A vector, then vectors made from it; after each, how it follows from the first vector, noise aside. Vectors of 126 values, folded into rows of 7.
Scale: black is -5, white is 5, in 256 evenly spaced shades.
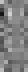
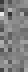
sign-scrambled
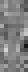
wrapped around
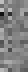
sign-scrambled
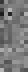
sign-scrambled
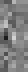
wrapped around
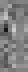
wrapped around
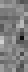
wrapped around
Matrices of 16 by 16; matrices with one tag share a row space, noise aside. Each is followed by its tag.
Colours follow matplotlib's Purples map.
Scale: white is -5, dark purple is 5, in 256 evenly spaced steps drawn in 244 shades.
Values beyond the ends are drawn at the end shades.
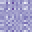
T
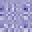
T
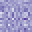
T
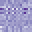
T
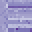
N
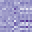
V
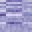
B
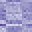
B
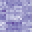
B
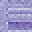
N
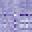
V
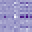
V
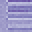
N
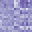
V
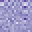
T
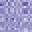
T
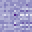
V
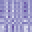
T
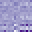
V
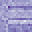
N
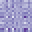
T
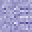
V
